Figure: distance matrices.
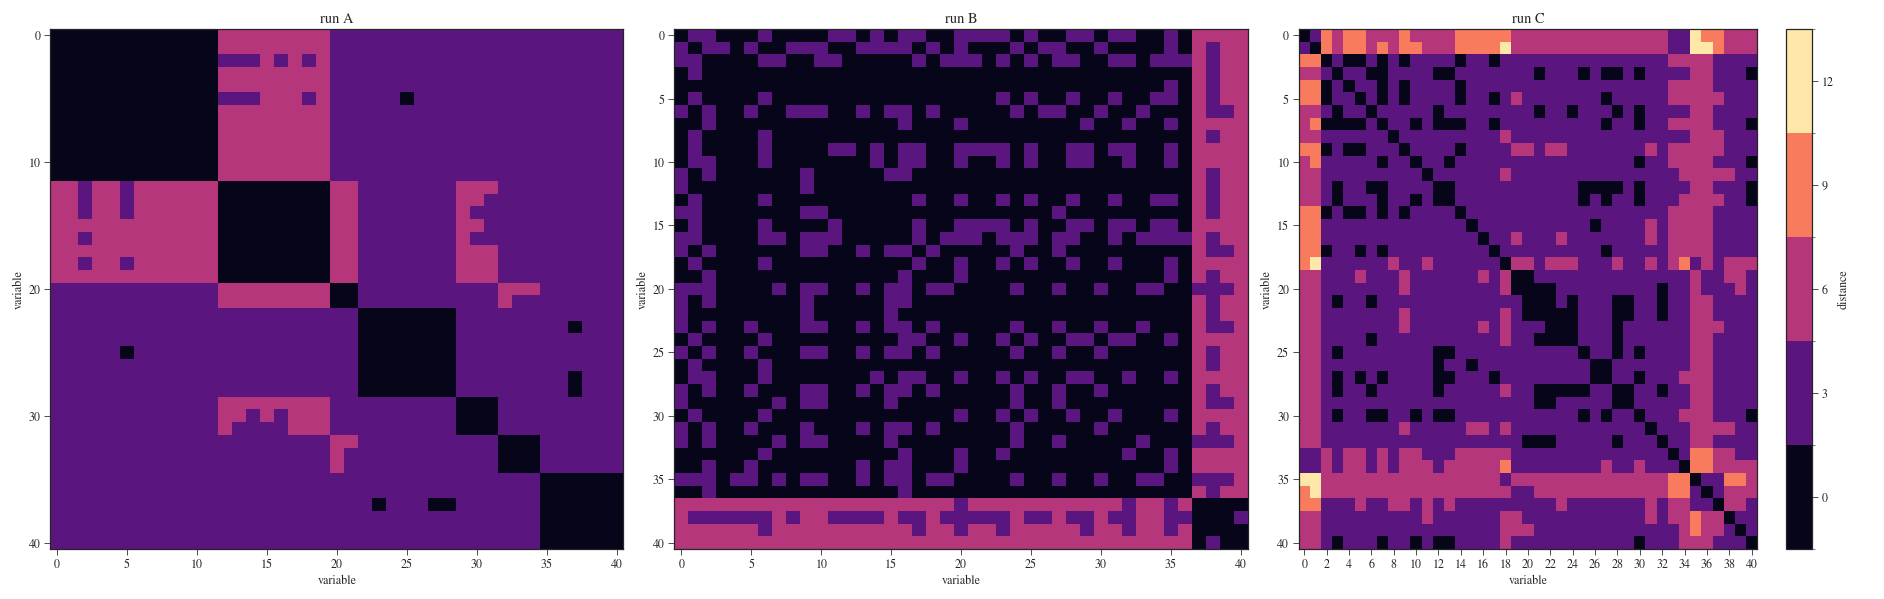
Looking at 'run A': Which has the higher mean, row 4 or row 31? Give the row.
31
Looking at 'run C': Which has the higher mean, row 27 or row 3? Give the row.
27
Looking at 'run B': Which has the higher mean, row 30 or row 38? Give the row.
38
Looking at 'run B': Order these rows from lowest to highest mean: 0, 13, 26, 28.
26, 13, 28, 0
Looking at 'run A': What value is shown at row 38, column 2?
3
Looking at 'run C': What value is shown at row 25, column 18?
3
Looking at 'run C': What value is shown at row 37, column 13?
6
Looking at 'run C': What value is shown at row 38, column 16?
3
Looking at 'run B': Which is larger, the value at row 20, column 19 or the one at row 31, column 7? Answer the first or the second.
the first
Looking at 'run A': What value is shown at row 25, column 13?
3
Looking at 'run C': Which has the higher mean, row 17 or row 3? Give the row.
17
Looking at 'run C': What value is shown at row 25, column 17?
3
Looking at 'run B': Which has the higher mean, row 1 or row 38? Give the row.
38
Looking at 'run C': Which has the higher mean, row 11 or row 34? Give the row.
34
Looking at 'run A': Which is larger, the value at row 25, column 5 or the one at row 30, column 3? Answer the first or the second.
the second
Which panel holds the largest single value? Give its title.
run C
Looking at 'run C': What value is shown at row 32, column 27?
3
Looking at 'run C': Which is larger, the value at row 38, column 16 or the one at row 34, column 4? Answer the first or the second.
the second
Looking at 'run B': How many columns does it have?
41
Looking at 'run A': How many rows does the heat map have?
41
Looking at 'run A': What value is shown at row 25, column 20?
3
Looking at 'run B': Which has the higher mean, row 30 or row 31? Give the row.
31
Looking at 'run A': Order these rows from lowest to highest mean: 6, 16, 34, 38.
38, 6, 34, 16
